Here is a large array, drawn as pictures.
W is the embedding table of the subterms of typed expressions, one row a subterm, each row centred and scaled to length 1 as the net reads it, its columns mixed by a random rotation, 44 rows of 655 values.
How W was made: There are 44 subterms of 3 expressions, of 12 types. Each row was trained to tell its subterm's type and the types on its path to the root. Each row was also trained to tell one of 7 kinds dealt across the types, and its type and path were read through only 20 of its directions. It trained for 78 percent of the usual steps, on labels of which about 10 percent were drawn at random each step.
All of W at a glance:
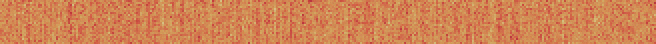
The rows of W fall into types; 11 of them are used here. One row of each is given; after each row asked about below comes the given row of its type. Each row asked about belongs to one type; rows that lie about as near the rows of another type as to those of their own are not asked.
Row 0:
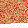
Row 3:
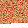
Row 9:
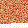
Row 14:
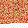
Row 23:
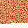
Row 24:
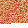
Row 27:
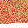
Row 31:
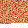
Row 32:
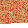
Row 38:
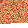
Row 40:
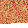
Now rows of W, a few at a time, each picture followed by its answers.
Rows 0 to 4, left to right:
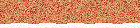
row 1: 27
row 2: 31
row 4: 40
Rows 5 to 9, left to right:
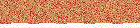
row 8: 31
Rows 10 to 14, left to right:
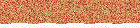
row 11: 9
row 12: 40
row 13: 32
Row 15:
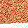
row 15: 31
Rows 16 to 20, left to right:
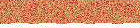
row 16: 9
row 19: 40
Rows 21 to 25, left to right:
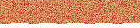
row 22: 14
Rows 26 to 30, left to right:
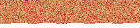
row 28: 32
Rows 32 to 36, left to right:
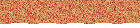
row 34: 9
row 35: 38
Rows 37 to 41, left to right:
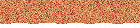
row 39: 32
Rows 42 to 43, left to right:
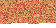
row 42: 24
